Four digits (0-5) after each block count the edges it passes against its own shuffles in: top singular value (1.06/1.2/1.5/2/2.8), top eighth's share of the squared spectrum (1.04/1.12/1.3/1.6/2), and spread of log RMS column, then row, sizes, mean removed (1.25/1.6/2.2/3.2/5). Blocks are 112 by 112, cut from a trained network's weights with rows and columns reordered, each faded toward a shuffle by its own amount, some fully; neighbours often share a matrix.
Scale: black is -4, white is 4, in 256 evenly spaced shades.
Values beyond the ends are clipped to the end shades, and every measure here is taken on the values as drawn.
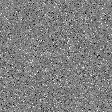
2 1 0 0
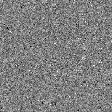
3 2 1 1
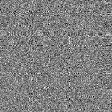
4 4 2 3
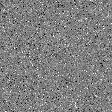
2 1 0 0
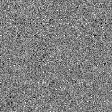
3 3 1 2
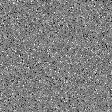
2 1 0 1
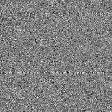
4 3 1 2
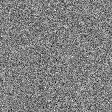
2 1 0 0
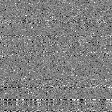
4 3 0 3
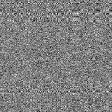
4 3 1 3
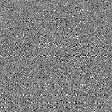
4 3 1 3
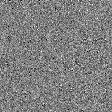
3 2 0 1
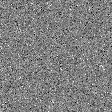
0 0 0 0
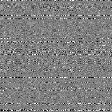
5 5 1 4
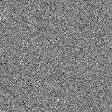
3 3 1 1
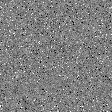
2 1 0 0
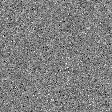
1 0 0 0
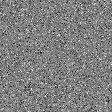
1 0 0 0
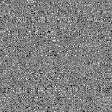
4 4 0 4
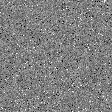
0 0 0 0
